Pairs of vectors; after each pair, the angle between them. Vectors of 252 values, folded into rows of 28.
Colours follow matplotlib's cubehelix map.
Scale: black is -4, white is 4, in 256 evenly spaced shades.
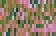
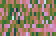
nearly parallel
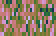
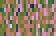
partly opposed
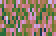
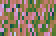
orthogonal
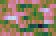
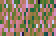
orthogonal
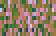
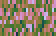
partly aligned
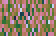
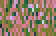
orthogonal
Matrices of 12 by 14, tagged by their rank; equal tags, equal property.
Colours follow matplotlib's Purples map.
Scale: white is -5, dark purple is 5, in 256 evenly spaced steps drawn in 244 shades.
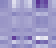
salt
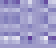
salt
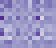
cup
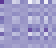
salt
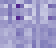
cup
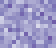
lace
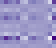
salt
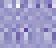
cup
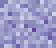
lace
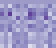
cup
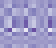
salt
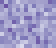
lace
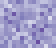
lace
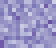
lace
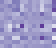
cup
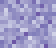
lace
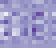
cup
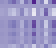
salt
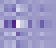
salt
